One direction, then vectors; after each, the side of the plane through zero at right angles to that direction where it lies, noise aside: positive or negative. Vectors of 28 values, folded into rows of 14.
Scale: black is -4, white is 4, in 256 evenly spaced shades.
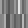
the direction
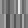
positive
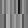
negative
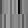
negative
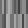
negative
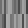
negative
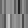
negative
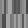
negative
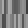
negative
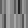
negative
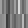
positive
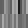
negative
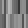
negative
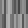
negative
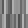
positive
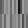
negative
